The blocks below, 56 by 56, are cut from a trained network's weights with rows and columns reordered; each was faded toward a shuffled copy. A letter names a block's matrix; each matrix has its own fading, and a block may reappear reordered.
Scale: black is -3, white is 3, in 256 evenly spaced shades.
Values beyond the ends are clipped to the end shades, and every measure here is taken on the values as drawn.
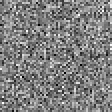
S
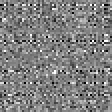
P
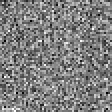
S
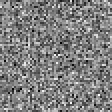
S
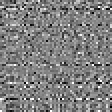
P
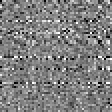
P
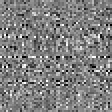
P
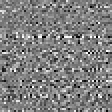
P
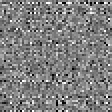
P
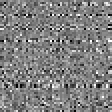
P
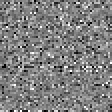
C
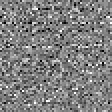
C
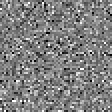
C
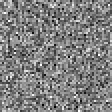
S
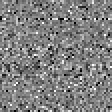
C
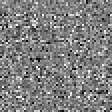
C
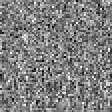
S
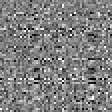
P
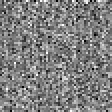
S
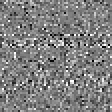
C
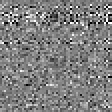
P
